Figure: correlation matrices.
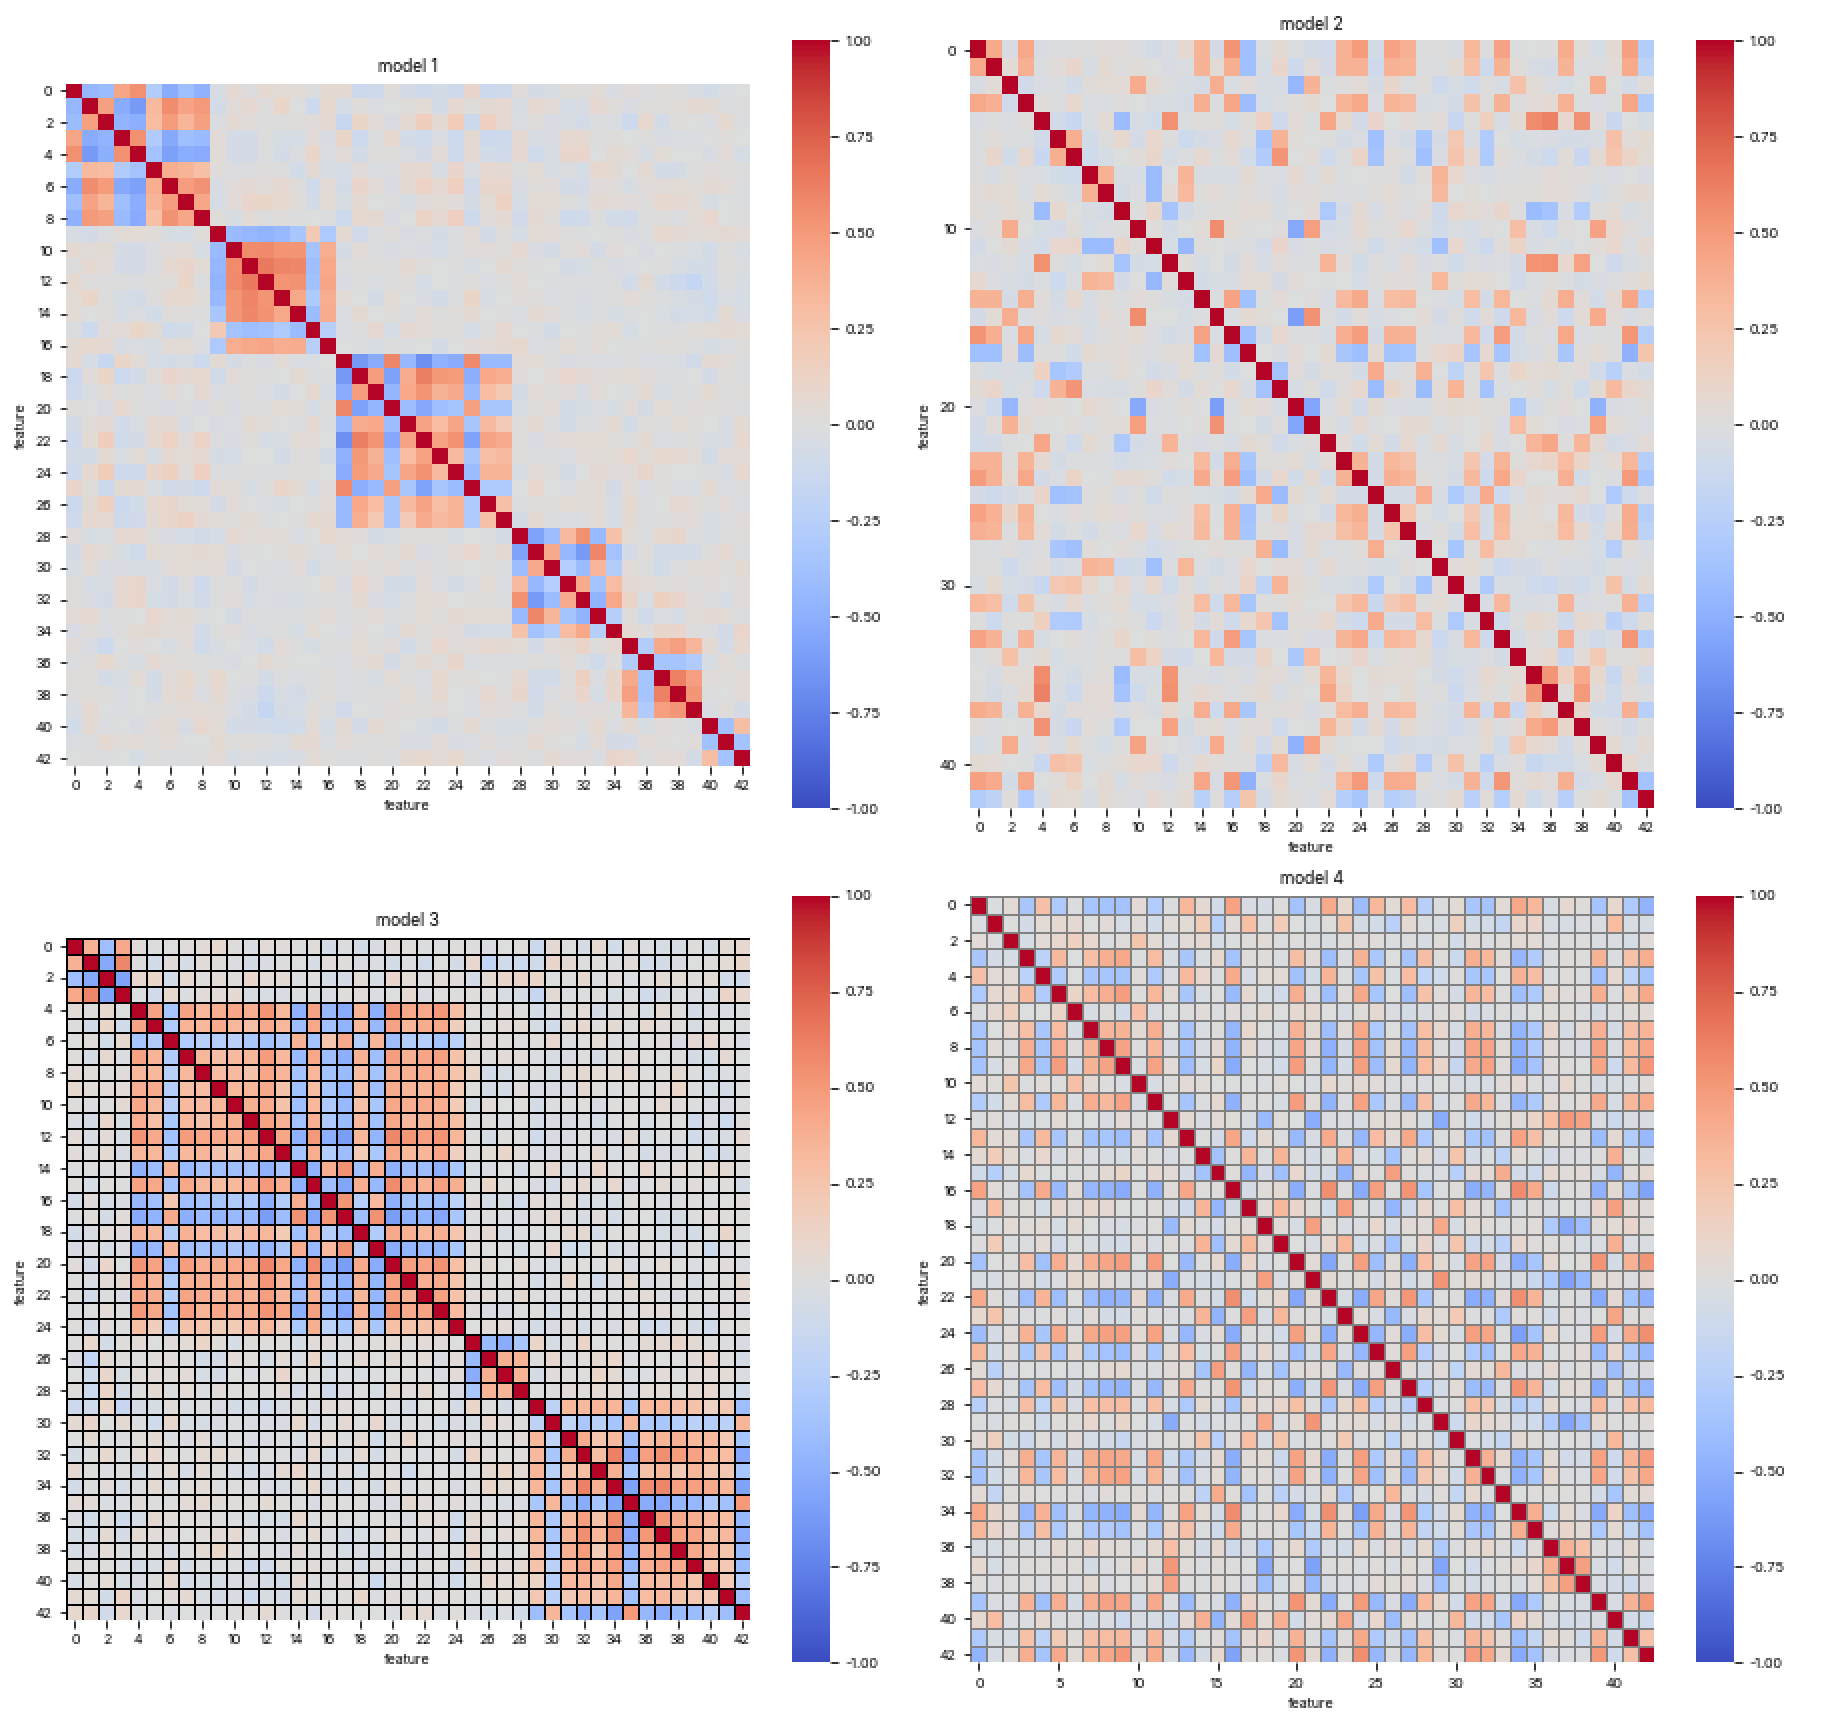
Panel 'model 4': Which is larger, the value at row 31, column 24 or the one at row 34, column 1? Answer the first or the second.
the first
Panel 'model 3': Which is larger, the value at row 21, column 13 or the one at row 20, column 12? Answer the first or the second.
the second
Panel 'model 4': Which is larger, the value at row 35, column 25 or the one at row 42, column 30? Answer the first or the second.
the first
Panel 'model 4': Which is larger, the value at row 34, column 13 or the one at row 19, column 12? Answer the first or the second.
the first
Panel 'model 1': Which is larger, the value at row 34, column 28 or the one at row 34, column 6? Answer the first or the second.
the first
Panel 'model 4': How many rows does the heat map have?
43
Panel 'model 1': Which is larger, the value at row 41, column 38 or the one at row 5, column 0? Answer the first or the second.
the first
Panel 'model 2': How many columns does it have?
43
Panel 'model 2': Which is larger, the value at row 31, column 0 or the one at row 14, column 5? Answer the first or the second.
the first
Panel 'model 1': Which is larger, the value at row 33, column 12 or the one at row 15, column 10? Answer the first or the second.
the first
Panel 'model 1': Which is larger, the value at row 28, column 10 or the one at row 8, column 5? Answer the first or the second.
the second
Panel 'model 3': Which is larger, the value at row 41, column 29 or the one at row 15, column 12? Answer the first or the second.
the second
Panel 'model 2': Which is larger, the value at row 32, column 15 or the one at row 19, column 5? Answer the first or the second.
the second
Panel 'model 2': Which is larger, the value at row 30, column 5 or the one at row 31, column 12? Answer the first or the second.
the first
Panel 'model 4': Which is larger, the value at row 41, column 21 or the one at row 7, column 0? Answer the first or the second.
the first
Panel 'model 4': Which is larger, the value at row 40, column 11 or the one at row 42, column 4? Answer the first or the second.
the first
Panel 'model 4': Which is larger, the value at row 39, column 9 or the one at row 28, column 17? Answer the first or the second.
the first
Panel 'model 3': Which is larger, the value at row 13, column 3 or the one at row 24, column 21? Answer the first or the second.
the second
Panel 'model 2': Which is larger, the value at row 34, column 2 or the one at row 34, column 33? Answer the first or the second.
the first
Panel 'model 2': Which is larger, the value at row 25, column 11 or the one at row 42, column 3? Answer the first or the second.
the first
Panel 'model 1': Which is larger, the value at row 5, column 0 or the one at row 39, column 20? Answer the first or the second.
the second
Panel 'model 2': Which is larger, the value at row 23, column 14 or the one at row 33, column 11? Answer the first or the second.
the first
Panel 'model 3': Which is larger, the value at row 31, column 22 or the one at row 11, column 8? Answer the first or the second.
the second
